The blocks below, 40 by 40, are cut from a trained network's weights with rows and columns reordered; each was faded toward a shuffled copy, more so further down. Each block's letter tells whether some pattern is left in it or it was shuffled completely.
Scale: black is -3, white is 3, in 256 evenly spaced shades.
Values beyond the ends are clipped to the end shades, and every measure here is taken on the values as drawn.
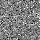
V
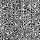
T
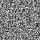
V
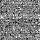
T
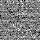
T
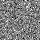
V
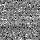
T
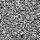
T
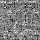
T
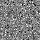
V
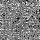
T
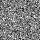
V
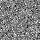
V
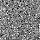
V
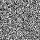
T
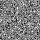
V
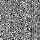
T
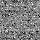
T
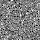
V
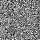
V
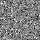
V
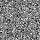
V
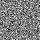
V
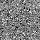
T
